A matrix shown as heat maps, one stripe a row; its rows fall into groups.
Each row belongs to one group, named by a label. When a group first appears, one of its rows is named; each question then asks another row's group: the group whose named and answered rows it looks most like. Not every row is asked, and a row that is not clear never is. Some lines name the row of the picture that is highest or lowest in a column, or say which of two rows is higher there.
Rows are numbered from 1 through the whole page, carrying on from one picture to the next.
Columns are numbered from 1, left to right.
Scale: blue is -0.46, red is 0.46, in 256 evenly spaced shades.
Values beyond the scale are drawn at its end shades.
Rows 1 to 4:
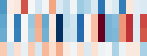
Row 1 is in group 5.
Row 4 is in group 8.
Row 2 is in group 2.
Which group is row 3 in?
2
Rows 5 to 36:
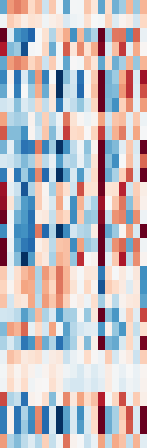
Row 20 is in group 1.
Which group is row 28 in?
5
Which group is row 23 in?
1
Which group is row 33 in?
1
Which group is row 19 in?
1
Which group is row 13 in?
1
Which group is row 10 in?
2
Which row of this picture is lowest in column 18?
28
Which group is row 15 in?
2
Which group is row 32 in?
5
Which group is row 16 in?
2
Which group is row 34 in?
2
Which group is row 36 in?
1
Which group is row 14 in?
1
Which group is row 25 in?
8
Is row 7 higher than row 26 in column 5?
No
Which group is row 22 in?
1
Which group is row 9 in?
5
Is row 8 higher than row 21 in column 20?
Yes
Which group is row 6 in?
5
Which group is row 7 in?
1
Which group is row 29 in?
2
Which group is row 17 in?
2
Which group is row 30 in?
5
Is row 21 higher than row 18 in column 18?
No
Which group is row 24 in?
8
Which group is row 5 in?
5
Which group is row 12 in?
2
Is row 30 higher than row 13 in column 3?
Yes
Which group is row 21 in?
2
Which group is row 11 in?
2
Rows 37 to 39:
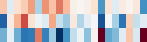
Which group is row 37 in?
8
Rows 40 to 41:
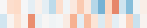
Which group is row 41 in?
5
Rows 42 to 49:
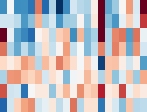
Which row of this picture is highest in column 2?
47
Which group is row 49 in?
5
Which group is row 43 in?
2
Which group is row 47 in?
5
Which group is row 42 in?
2
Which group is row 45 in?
1
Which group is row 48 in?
1
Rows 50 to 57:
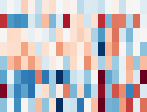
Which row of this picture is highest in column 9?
53
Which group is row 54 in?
5
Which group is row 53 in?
8
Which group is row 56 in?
1
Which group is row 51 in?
1
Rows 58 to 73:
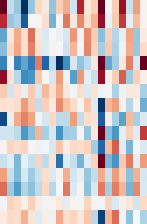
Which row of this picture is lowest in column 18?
66
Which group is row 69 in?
2
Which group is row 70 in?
1
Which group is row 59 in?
1
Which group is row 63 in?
1
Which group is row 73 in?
8
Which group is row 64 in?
8
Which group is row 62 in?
2
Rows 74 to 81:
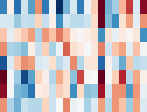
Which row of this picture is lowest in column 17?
75
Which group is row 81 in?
1
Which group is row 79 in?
1
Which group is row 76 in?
8
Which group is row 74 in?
2
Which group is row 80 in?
1
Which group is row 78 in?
5
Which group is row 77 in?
1
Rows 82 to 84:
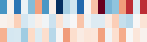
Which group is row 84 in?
1
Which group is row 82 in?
2
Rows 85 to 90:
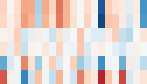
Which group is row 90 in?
1
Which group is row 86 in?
8
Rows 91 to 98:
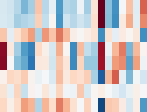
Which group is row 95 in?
1
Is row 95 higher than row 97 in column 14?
No
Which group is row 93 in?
8
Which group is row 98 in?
8
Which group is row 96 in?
8
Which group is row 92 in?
2
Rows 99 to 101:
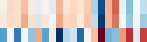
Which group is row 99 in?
8
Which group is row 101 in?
2
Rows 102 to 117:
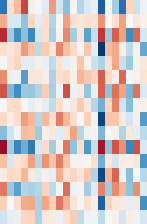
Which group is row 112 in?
1
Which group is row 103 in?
1
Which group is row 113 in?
8
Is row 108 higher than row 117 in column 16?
No
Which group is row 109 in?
8
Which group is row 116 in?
8
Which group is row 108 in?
1
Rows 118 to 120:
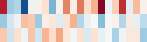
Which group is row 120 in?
8
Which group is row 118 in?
1
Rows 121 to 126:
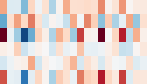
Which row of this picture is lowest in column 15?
122
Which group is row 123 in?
1
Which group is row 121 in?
1
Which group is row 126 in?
1
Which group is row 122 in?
5
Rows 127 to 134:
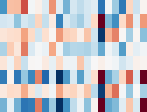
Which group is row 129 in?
8
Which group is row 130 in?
5
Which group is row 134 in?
2
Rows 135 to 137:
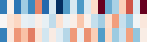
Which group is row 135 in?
2
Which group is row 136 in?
8
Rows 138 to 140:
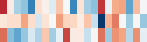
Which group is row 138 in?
1
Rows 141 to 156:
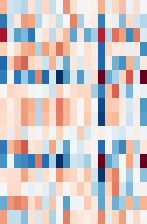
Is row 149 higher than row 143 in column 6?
No
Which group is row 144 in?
8
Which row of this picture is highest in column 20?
143
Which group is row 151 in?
5
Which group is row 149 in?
8
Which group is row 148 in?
8
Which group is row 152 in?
2
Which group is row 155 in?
5
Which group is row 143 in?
1
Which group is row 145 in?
5
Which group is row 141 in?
1
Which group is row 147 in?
8
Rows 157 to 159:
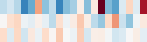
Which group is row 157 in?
2
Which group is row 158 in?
8
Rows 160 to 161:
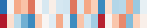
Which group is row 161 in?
1
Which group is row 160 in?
5
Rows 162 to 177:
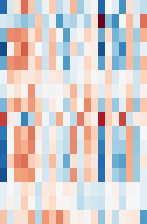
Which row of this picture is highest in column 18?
170
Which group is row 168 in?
5
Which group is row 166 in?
5
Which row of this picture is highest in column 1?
170
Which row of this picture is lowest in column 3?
163
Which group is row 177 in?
8
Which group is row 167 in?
5
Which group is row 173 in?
5
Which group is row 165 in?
5
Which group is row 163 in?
2
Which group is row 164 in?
5
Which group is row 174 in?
5
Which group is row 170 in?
1
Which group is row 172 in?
5
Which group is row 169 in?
5
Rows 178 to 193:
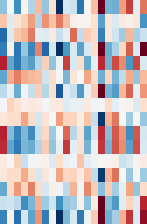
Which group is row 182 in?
1
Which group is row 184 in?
2
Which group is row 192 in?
2
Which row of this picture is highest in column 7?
179
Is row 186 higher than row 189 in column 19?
No
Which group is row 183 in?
5
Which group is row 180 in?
5
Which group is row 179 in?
8
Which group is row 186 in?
8
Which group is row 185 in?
5
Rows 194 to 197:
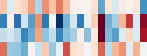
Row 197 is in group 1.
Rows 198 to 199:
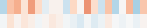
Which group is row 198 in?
5
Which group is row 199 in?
5
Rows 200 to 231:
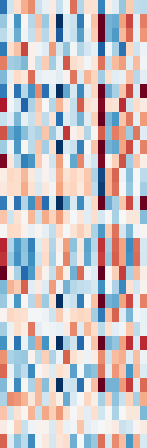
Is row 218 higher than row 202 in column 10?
Yes
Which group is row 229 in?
8
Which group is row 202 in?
2
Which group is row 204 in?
1
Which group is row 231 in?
1
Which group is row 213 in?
8
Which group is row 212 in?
8
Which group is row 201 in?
2
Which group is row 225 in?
1
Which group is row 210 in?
2
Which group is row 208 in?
2
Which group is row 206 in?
2
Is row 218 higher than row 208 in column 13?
No
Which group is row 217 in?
1
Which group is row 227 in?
2
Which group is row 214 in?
2
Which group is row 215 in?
8
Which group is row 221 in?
2
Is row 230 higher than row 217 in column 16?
Yes
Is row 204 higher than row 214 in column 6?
No
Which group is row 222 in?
8
